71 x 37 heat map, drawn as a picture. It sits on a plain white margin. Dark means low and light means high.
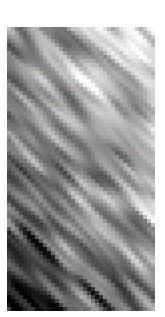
The halves do not mirror each other. The ninth with the lowest average is the bottom left. No lone cell stands out from its neighbours. The field climbs toward the top right. The ninth with the highest average is the top right.
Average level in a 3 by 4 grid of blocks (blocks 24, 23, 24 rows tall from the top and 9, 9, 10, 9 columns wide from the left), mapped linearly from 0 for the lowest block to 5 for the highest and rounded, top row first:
3 4 5 5 / 2 3 3 4 / 0 2 2 3
